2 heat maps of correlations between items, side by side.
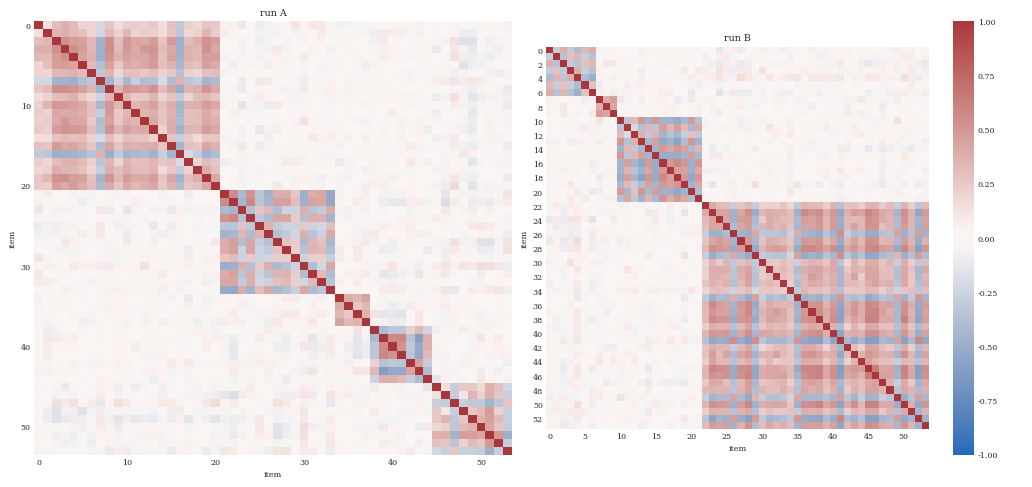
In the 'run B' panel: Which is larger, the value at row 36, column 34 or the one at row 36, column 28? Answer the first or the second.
the second
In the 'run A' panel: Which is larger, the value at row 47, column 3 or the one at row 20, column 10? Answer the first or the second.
the second
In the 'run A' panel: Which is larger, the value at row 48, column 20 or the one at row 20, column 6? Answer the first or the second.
the second
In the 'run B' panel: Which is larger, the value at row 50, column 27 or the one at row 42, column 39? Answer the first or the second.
the first
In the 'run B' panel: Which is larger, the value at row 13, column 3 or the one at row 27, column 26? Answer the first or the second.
the first
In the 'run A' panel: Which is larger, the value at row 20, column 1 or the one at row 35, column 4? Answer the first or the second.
the first
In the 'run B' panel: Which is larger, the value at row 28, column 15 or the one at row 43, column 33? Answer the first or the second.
the second
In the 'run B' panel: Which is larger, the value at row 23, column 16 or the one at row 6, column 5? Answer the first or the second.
the second
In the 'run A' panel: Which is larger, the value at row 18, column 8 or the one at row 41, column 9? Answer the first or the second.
the first
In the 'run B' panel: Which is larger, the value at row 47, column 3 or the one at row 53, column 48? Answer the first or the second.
the second
